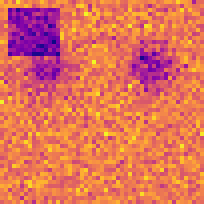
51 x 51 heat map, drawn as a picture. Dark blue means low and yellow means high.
Dips: two. Mirror symmetry: none. Ninth with the lowest average: top left. Odd patch: lower, in the top left. Histogram: skewed, a long tail of low values.
